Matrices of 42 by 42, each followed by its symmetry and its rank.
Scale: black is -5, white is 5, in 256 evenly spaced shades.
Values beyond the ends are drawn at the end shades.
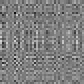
neither, rank three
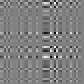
neither, rank one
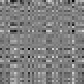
neither, rank two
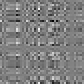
neither, rank two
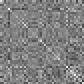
symmetric, rank five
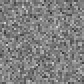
neither, full rank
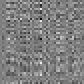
neither, rank three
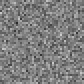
neither, full rank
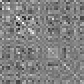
symmetric, rank five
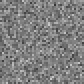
neither, full rank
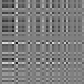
neither, rank one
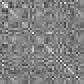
symmetric, rank five
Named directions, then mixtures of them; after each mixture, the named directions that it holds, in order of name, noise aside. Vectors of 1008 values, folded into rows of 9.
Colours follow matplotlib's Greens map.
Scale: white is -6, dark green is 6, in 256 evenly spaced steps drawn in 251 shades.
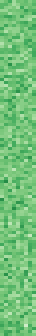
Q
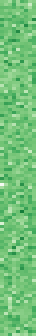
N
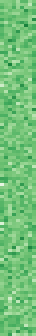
N, Q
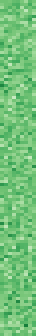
N, Q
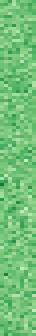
N, Q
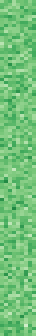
Q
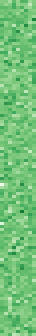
N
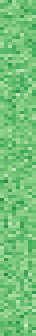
Q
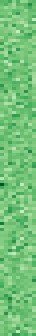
N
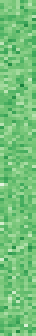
N, Q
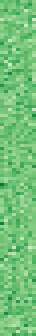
N, Q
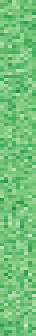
Q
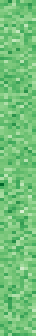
N, Q
